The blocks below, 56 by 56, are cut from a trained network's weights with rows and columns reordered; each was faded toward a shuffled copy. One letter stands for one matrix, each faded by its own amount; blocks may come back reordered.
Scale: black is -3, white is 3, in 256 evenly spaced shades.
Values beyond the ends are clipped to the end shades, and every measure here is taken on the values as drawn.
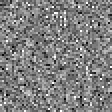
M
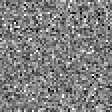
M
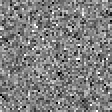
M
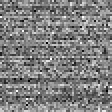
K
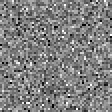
M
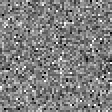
M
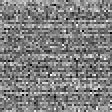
K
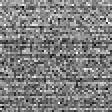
K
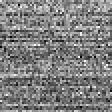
K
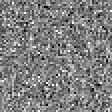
M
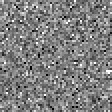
M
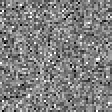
M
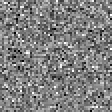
M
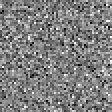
M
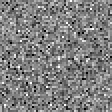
M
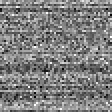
K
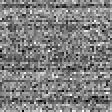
K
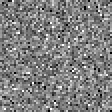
M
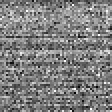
K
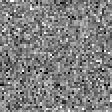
M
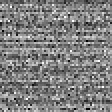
K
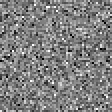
M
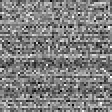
K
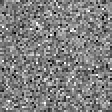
M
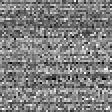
K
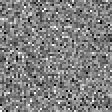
M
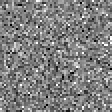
M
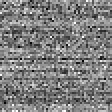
K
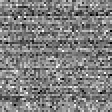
K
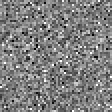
M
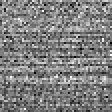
K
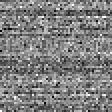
K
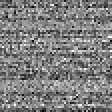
K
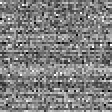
K
